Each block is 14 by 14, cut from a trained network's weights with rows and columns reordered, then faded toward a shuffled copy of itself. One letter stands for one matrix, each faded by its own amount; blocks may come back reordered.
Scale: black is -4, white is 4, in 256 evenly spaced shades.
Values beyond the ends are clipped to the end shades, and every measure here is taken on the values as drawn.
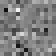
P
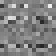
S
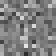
P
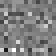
S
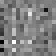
S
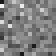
P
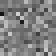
P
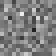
P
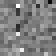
P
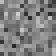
P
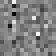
P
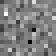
P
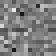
P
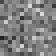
P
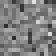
P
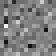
P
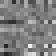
S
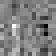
S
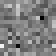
P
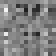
S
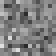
P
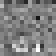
S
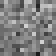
P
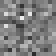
P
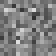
P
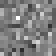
P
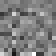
S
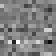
S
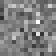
P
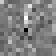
P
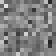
S
